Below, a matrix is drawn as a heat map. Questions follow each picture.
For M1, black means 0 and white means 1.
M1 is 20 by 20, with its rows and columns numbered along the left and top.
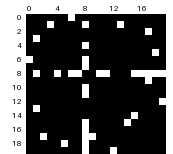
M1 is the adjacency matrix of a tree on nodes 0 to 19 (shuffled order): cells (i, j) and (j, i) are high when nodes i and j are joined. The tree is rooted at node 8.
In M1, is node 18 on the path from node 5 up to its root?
yes
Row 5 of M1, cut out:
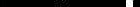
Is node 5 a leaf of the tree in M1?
yes
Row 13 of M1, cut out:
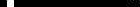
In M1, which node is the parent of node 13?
1
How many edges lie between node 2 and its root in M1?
2
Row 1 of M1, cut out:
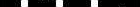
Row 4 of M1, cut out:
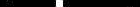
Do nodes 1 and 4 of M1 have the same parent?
yes
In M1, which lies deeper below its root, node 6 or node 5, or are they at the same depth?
node 5
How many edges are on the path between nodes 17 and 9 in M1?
1
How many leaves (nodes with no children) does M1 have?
13
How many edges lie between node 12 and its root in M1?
2
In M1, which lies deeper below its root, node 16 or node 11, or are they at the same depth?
the same depth
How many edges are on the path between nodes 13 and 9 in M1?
4
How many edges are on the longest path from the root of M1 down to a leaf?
2
